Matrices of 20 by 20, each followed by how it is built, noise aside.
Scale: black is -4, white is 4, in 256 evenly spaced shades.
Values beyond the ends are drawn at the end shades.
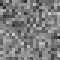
noise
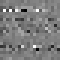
uneven rows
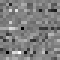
uneven rows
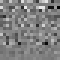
uneven rows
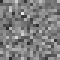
noise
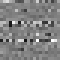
uneven rows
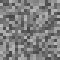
noise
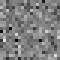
noise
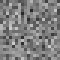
noise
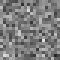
noise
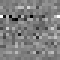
uneven rows
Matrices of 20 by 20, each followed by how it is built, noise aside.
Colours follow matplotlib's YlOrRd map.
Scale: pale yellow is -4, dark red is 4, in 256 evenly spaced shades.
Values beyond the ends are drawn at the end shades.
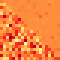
lower triangular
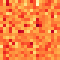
low rank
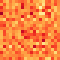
low rank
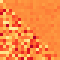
lower triangular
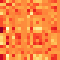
low rank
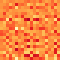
low rank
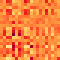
low rank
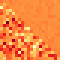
lower triangular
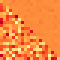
lower triangular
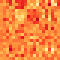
low rank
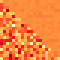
lower triangular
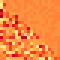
lower triangular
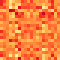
low rank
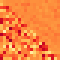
lower triangular
